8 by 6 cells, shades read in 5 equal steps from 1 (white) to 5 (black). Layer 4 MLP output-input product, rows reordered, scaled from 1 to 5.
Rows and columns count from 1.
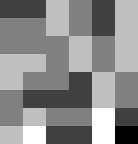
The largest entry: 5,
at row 8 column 6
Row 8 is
2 1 4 4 1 5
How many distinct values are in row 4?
2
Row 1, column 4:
3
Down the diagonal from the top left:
4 3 3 2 2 3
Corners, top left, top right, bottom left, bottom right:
4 2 2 5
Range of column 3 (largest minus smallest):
2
